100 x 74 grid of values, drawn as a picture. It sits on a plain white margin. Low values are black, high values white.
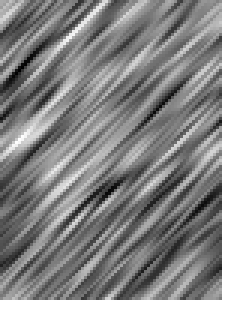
Grain: diagonal, up to the right. Odd rows or columns: none. Histogram: bell-shaped. Mirror symmetry: none.
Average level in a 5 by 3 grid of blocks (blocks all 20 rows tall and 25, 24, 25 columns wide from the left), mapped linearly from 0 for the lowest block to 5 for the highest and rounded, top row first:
3 4 4 / 2 4 3 / 5 5 4 / 3 2 0 / 2 2 2
